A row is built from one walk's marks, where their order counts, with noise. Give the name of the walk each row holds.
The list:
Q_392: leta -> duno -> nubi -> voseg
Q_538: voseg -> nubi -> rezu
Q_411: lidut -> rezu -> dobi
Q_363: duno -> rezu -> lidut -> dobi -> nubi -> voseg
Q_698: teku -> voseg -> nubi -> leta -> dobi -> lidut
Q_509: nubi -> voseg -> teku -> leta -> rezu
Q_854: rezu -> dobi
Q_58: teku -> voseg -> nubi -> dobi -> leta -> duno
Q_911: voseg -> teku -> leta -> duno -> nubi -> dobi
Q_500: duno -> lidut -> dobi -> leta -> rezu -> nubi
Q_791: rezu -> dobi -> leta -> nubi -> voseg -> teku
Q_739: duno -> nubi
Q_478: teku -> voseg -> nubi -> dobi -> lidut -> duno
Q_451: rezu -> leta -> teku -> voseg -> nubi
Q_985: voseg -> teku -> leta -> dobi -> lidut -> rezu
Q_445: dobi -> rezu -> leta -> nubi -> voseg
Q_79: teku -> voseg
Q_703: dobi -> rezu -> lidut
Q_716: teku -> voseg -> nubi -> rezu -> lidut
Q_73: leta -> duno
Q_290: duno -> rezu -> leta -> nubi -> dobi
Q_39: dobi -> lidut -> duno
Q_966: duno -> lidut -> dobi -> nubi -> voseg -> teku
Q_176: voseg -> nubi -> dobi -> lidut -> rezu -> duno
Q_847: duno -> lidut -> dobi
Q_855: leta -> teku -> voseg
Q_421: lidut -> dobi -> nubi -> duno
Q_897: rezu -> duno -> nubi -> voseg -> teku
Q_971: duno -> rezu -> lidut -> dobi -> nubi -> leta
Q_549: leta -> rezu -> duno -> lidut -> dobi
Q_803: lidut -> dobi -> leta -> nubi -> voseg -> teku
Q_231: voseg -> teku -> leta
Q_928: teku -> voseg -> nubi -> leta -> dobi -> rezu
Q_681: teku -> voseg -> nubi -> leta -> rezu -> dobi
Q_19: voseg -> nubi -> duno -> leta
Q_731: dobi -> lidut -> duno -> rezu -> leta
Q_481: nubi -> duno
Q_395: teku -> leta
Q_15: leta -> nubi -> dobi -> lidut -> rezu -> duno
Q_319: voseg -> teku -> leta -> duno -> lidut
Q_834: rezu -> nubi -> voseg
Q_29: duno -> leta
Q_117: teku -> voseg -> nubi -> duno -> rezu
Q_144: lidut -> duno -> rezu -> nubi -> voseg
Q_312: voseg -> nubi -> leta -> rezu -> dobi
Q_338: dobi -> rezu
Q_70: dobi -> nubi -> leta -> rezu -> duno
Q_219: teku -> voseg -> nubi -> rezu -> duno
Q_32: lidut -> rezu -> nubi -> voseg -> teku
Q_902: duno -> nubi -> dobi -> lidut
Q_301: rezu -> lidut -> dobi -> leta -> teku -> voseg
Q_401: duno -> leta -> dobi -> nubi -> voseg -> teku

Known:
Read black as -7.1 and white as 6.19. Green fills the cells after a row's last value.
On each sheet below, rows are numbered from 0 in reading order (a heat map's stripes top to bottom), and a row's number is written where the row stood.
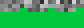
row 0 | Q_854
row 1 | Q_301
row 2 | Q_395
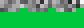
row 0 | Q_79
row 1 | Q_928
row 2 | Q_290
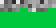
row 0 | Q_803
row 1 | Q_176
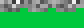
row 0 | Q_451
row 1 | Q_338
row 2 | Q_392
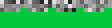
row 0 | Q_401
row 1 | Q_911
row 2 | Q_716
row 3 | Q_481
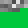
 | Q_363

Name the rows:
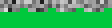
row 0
Q_731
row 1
Q_902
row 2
Q_117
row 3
Q_739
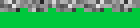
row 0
Q_538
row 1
Q_549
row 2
Q_834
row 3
Q_144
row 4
Q_509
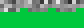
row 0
Q_39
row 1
Q_791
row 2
Q_966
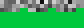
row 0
Q_855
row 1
Q_500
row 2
Q_985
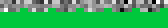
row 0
Q_70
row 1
Q_58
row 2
Q_231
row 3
Q_219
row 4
Q_698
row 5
Q_971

